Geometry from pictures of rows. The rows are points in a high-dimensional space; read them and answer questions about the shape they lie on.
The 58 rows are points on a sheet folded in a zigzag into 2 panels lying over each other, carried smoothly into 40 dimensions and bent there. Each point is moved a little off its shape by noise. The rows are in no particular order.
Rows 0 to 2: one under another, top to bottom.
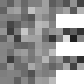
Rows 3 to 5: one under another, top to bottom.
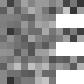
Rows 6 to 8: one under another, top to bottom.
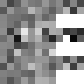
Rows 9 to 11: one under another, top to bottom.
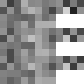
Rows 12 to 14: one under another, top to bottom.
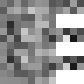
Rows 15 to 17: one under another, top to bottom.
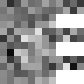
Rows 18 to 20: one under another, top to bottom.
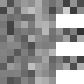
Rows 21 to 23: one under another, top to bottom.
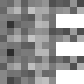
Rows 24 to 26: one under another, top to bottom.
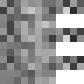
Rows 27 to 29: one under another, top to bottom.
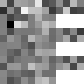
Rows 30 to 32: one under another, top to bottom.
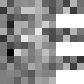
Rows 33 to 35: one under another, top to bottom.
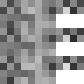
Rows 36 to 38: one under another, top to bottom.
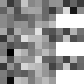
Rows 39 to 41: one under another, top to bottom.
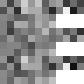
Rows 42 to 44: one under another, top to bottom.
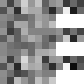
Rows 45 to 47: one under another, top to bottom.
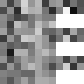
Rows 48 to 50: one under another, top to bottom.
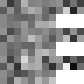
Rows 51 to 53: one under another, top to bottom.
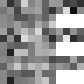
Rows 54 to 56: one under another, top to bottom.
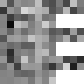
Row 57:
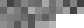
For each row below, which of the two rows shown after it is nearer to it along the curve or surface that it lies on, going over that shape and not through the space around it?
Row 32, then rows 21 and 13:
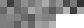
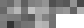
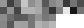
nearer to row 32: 21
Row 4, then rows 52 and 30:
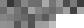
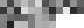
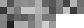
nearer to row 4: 30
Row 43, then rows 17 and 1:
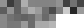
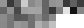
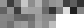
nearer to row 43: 17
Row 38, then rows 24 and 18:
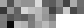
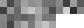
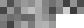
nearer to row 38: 18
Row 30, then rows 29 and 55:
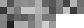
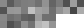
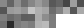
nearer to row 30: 29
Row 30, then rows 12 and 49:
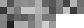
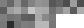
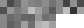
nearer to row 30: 49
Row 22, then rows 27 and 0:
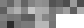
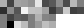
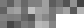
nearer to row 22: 0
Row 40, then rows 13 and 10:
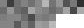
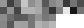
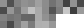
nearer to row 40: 10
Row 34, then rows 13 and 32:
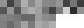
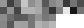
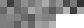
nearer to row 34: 32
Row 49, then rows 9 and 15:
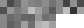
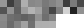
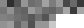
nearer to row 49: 9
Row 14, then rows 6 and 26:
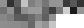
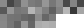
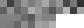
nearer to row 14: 6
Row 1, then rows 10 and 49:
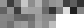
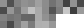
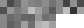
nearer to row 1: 10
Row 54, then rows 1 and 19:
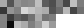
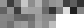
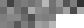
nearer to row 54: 1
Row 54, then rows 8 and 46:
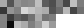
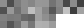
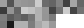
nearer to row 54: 46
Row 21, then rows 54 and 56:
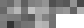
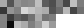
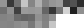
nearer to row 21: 56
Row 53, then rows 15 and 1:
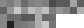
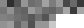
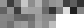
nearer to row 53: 15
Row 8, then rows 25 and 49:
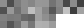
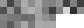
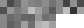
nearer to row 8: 25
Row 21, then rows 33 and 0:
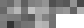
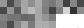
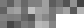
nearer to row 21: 0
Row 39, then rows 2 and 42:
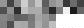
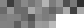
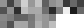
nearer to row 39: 42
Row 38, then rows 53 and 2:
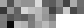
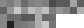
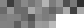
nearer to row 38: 2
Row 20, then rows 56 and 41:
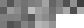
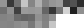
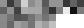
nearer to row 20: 56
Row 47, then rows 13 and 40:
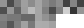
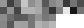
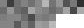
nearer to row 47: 40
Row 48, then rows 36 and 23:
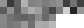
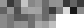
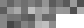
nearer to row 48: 36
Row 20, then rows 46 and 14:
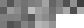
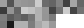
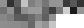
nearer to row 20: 46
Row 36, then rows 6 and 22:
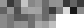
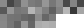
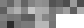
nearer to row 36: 6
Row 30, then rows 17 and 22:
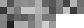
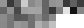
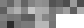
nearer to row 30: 17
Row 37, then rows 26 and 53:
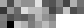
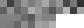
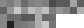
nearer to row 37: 26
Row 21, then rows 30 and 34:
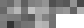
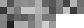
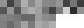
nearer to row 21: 34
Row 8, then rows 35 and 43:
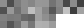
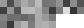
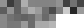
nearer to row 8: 35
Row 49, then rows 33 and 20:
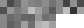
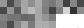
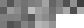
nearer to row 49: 33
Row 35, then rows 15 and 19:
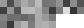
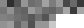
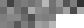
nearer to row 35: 19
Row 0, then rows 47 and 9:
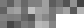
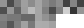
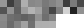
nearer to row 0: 47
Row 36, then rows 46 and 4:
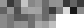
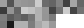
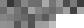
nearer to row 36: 4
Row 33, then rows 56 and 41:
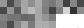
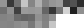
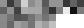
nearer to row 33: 56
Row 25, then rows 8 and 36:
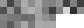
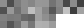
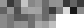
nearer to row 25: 8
